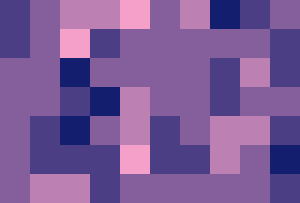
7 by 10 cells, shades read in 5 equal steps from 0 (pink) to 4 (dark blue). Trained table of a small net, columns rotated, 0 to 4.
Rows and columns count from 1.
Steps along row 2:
down down up down same same same same up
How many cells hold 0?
3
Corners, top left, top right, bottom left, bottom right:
3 2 2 3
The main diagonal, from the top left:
3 2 4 4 1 3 2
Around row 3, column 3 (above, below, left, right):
0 3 2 2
